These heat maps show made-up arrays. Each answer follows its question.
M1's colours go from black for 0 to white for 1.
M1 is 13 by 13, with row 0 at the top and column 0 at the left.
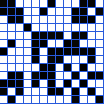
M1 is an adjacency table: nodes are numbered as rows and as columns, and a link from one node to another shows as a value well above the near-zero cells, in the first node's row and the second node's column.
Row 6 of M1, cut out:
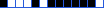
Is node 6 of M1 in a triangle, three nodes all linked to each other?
yes
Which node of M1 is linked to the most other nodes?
node 3
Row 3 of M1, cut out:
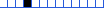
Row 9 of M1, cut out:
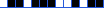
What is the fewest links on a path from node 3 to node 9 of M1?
1
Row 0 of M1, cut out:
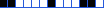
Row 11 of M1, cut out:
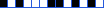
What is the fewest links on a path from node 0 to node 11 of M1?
2
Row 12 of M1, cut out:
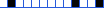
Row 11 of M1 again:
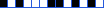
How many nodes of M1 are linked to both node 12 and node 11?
5
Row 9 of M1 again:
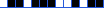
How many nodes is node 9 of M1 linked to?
5
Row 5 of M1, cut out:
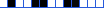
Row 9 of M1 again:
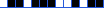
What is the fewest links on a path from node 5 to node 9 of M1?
2
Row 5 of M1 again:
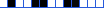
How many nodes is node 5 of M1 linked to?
8
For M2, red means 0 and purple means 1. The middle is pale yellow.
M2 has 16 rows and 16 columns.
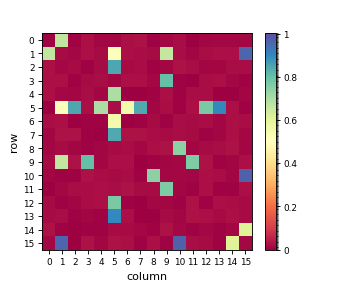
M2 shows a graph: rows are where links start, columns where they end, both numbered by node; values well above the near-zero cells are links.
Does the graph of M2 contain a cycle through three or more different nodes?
no
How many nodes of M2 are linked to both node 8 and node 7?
0
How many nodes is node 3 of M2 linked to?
1
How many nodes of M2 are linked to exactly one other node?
11
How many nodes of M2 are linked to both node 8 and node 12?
0
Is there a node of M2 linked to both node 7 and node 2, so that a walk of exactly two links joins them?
yes
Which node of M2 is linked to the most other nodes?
node 5
